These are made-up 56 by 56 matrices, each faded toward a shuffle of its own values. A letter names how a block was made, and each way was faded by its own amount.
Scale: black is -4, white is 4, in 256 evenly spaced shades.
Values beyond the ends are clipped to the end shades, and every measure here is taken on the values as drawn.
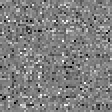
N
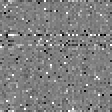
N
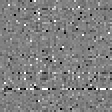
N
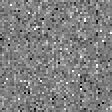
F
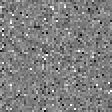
F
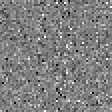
F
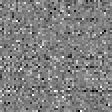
N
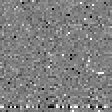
N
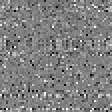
N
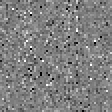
F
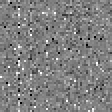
F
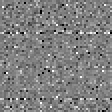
N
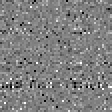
N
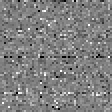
N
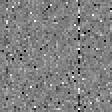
F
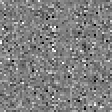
F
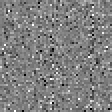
F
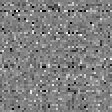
N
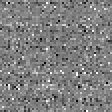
N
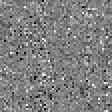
F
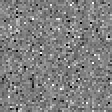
F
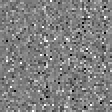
F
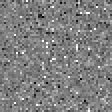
F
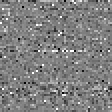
N
